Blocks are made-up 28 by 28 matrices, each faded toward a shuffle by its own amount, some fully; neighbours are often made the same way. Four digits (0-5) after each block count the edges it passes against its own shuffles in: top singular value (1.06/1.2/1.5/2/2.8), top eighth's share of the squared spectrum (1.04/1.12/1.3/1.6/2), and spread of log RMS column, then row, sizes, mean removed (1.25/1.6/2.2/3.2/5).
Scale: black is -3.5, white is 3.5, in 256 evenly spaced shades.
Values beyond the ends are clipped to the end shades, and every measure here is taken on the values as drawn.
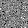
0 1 0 0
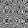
3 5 2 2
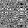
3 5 2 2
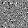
2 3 0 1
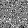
2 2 0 0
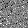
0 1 0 0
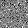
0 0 0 0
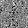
2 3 1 0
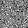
0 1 0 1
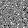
0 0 0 0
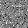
1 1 0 0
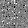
2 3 1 0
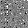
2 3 1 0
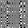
4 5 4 2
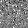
1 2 0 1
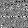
2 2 0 2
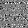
1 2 0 3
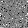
1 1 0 0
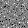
0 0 0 0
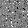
0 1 0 0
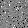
0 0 0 0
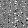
2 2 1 0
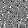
2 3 1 0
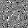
3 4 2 1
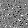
0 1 0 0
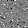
1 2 0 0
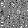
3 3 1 2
